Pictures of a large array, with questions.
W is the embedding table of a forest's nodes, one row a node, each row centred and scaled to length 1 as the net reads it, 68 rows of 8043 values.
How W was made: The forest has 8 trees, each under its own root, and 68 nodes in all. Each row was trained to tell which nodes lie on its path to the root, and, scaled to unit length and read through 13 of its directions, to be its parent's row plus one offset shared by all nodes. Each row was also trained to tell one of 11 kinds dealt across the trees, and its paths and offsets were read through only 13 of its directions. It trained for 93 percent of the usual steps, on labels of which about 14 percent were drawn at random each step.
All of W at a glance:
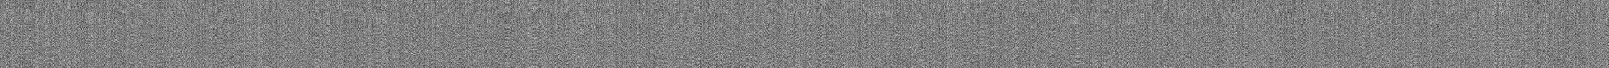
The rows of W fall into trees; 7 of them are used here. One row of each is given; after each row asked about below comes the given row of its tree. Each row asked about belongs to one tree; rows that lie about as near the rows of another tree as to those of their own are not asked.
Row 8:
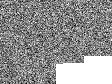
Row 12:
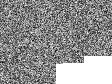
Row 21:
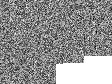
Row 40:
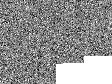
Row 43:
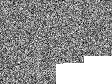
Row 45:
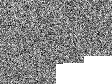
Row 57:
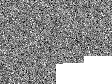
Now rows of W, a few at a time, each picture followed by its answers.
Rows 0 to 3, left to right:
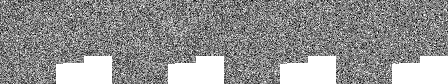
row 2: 8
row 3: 8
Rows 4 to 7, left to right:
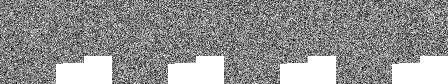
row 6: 8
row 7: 8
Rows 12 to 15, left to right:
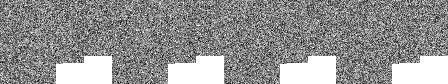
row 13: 57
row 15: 21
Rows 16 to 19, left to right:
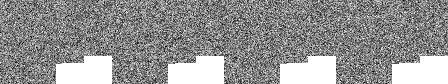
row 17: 45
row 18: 57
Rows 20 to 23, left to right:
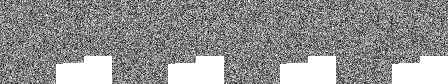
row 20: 57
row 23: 57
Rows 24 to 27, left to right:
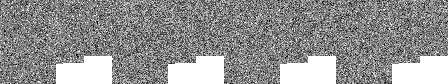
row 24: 8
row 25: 45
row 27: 8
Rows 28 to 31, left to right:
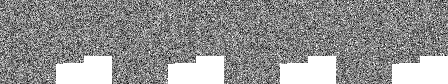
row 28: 21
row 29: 57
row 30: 8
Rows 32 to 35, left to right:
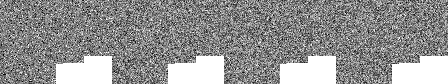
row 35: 40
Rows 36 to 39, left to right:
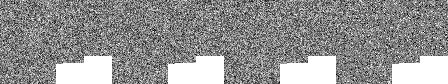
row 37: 8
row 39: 57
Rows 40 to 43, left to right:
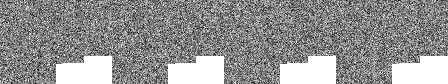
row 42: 57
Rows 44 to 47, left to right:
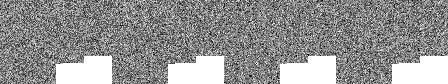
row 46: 8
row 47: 40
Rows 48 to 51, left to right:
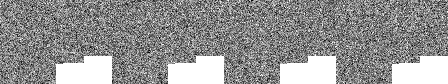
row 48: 57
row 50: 12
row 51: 45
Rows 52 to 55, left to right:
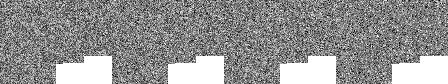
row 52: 12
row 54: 8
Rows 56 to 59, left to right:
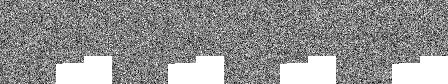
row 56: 57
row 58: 43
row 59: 45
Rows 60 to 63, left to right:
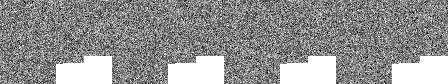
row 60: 21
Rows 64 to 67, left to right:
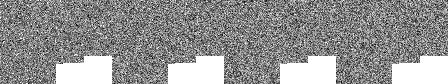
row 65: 57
